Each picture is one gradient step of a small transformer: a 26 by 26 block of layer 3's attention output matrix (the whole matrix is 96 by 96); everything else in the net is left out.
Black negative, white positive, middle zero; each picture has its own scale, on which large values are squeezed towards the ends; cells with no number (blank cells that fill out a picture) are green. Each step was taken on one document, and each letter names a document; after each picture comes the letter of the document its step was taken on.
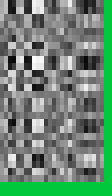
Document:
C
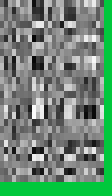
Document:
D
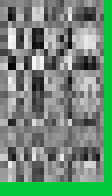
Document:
C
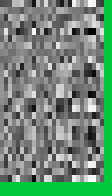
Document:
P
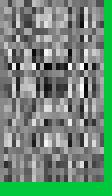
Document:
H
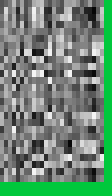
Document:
P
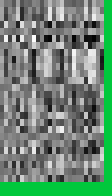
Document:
P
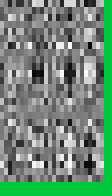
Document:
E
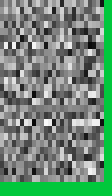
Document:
D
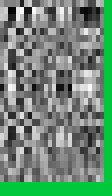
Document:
C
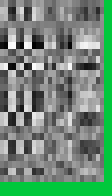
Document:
C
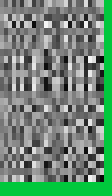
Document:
H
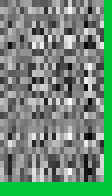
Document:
E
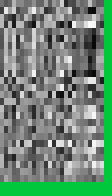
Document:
P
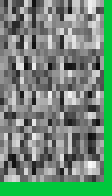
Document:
P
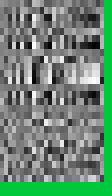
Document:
D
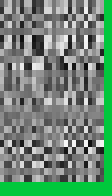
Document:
H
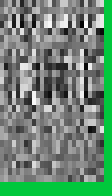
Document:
H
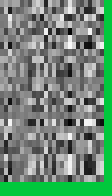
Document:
E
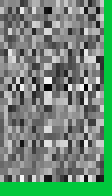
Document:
H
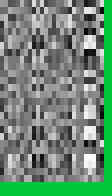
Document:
C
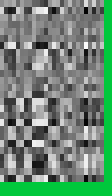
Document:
C
